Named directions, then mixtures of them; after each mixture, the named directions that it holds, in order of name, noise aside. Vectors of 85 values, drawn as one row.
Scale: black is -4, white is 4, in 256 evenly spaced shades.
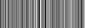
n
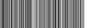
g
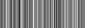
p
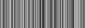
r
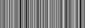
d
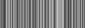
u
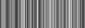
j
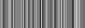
r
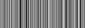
d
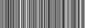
d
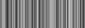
j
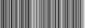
g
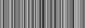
r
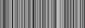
p, r, u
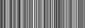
p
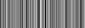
d, n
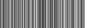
n, r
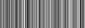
g, j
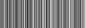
g, j, r
